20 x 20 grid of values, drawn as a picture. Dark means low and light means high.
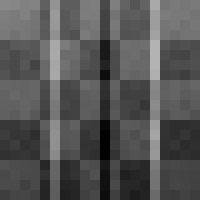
Odd lines: columns 6, 11 and 16. Slope: up to the top. Ninth with the lowest average: bottom middle.
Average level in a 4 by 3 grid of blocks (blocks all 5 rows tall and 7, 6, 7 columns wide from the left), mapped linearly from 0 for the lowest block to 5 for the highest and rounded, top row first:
5 4 5
4 2 3
2 1 2
1 0 1
